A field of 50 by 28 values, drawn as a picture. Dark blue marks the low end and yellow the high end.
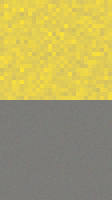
The table splits into 2 rows of 1 panel. Panel 1,1: very high, fine-grained, faint in contrast. Panel 2,1: middling, flat.
